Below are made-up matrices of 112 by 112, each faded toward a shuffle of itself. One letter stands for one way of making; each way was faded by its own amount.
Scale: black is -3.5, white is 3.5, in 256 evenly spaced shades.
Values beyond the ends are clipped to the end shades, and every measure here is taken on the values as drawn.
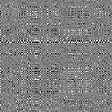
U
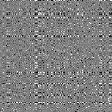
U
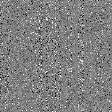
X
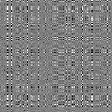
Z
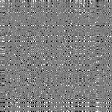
U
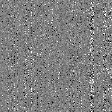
X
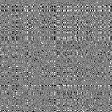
U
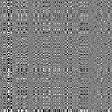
Z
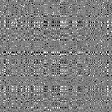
U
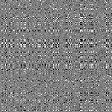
U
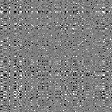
U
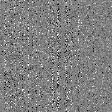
X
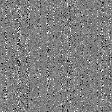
X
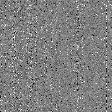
X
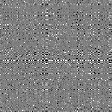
U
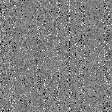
X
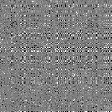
U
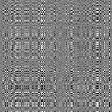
Z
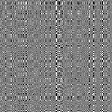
Z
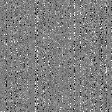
X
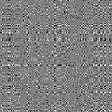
U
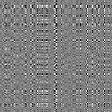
Z
